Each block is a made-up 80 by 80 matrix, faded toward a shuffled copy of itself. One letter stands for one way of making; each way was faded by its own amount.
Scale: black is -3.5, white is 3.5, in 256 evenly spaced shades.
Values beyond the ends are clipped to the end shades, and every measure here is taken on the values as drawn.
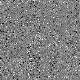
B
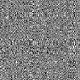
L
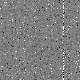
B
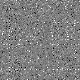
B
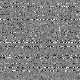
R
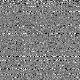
R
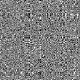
L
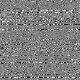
R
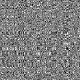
L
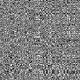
L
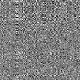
L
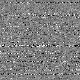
R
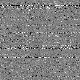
R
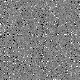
B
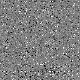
B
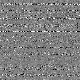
R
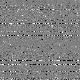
R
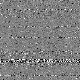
R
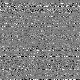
R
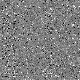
B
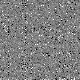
B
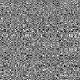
L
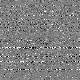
R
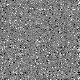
B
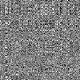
L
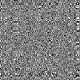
L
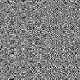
L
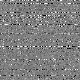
R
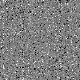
B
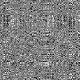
L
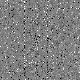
B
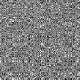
L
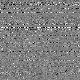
R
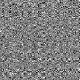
L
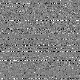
R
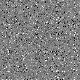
B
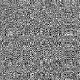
L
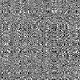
L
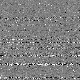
R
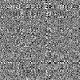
L
